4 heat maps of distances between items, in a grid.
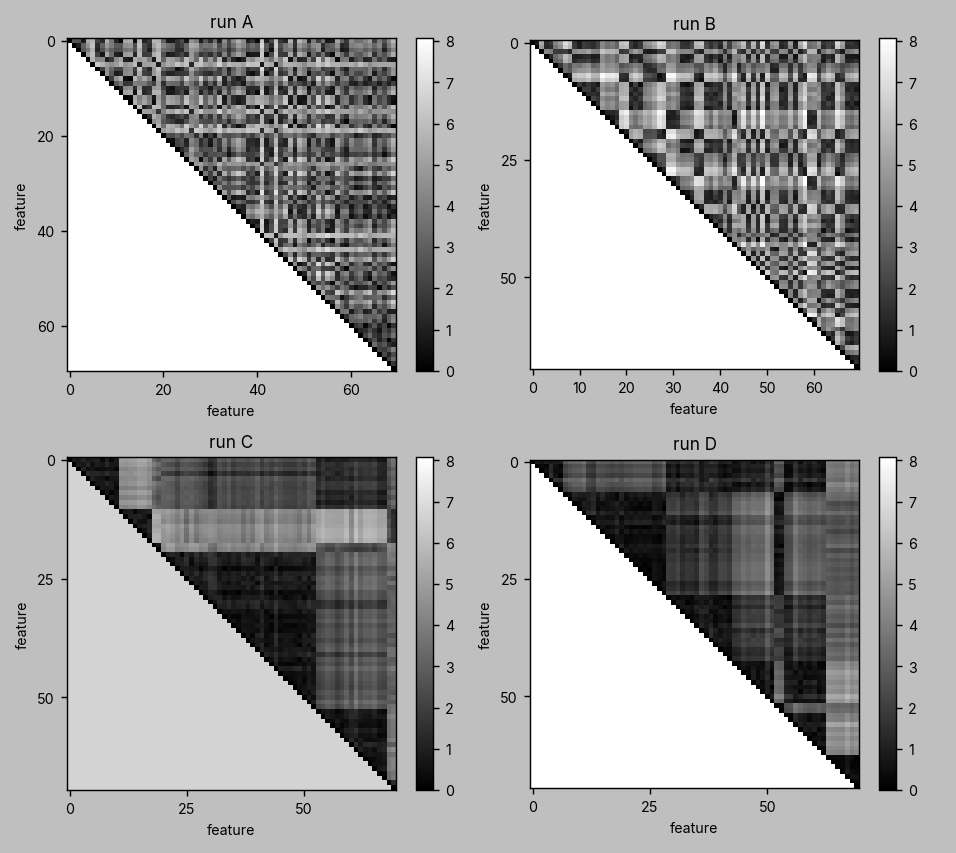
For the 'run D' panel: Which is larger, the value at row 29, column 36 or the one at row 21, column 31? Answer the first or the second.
the second
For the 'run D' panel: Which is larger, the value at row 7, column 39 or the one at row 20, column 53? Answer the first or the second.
the first
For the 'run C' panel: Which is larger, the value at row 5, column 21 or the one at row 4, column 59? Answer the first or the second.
the first
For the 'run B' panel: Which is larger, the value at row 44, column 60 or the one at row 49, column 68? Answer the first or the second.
the second
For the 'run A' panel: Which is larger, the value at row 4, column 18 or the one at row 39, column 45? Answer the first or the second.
the second
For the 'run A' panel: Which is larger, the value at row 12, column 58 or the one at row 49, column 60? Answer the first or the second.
the first
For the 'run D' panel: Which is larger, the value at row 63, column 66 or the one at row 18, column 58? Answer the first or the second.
the second
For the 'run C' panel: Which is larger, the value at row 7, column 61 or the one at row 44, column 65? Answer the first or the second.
the second
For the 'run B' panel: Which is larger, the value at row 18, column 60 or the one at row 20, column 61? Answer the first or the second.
the second
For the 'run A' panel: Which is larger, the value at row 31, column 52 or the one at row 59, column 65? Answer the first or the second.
the second
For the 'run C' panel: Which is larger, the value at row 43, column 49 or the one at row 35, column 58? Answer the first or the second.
the second
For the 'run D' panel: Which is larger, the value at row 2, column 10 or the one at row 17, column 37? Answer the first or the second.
the first
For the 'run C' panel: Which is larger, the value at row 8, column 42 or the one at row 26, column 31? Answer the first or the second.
the first
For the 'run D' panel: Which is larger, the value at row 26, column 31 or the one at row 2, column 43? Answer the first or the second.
the first
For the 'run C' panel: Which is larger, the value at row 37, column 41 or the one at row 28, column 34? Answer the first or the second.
the first
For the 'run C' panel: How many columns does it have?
70
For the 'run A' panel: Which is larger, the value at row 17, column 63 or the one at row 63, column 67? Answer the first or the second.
the first
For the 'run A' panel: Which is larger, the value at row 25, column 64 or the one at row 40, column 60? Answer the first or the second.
the first
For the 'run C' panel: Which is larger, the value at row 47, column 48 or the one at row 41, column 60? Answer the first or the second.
the second
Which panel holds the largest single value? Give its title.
run B
